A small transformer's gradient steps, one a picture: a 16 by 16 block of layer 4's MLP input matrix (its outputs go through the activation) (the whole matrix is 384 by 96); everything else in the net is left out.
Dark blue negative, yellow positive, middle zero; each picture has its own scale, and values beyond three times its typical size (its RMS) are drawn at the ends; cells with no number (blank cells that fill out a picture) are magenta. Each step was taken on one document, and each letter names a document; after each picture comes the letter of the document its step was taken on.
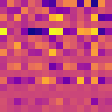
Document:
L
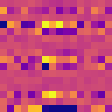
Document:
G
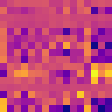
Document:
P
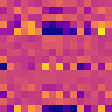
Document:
G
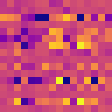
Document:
L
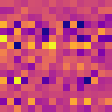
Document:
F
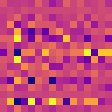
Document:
F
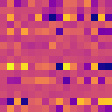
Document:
L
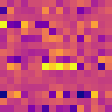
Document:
G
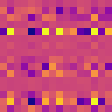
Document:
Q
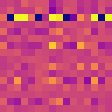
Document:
L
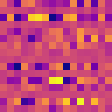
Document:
L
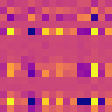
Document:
Q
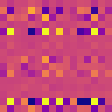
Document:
Q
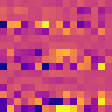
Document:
G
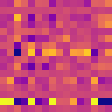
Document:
F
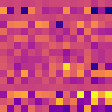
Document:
P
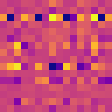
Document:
L
